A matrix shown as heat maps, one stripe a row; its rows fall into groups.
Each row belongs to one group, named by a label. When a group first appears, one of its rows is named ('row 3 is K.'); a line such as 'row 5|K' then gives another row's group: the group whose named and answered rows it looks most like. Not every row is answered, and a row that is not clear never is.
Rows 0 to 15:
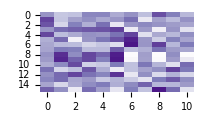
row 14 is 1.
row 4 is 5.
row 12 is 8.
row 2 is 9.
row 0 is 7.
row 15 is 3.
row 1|5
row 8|8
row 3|8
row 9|8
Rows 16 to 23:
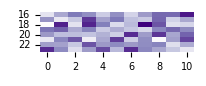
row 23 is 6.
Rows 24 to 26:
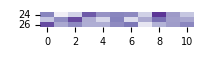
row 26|5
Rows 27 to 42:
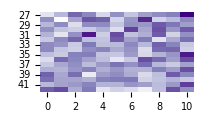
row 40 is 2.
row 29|3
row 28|1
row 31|7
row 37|1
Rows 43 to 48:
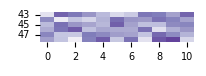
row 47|7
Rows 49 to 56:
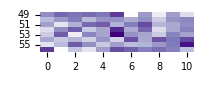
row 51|1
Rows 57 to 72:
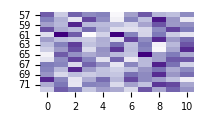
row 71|3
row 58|3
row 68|9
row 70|6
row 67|3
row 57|9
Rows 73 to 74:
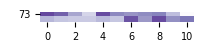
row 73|6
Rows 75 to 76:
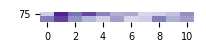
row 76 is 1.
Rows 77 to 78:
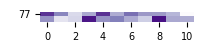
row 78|7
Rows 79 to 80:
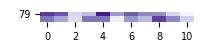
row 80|3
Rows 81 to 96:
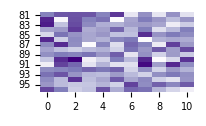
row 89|8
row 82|9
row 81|8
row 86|5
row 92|8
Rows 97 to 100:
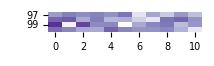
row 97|8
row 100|6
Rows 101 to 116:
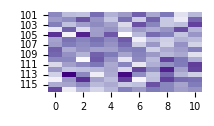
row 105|9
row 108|5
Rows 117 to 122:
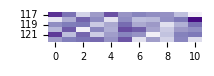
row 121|5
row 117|6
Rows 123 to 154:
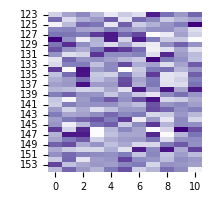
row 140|1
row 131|7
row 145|1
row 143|2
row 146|5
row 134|9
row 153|5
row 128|6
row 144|8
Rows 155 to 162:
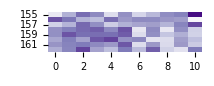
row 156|6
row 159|8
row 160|2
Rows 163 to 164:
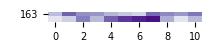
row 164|1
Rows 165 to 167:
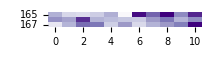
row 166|9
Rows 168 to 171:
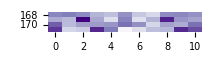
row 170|5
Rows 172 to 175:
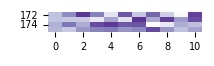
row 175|1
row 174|2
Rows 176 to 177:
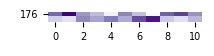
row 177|1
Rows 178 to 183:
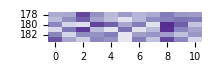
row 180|7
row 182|9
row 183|3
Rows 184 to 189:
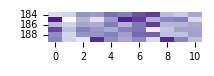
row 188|1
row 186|1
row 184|1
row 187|5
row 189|7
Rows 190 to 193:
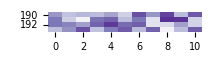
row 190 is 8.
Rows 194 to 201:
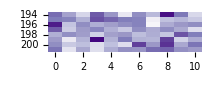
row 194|3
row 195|2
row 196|5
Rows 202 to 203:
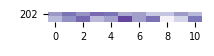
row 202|2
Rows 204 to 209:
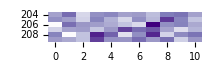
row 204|3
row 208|1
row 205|3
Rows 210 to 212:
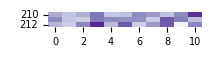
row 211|7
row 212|7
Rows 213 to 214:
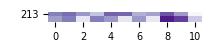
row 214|3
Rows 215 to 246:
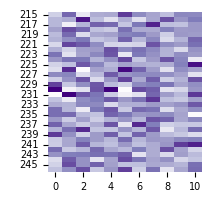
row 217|1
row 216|9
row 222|1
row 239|6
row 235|6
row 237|6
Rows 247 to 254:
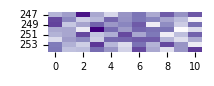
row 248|6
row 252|1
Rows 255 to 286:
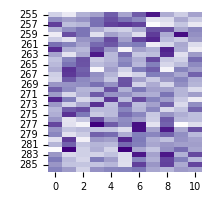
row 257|2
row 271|7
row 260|1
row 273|7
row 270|6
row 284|3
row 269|8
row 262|3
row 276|7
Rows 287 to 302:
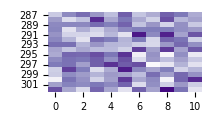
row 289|8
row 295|8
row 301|8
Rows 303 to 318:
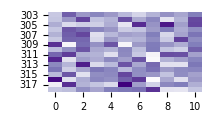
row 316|5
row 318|1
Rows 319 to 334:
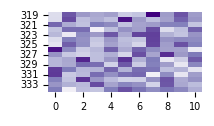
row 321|3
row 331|5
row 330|6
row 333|7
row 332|9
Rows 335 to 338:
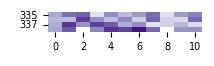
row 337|2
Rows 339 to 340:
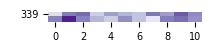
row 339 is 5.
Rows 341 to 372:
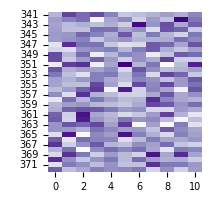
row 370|6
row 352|6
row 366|9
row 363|8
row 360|2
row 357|9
